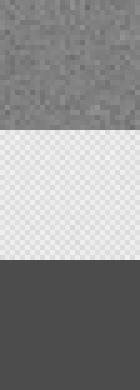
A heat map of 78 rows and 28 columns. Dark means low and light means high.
The table splits into 3 rows of 1 panel. Panel 1,1: middling, fine-grained, faint in contrast. Panel 2,1: very high, checkered, faint in contrast. Panel 3,1: low, flat.
